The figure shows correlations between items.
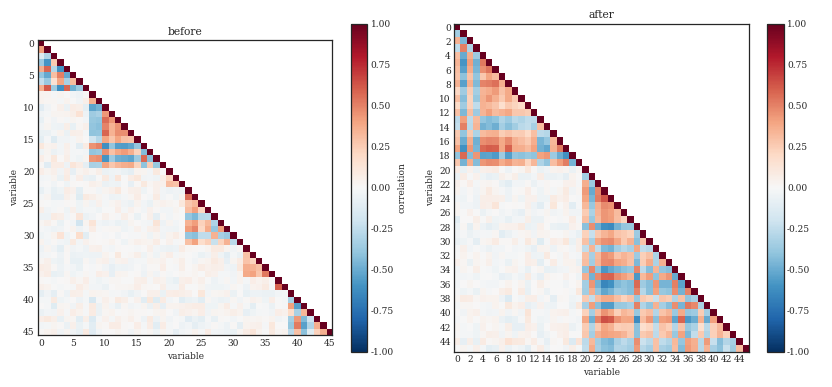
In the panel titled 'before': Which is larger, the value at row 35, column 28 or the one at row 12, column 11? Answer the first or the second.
the second
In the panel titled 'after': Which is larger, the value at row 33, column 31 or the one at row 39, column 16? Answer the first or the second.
the second
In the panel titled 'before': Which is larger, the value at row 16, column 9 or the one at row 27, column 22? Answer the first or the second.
the first
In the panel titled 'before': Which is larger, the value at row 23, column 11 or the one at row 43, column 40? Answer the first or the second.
the second
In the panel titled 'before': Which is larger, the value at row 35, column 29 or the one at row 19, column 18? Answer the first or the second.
the first
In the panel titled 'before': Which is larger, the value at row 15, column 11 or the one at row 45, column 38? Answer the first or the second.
the first
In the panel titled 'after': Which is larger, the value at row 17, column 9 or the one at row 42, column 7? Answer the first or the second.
the first
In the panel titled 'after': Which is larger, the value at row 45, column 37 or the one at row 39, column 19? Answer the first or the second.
the first
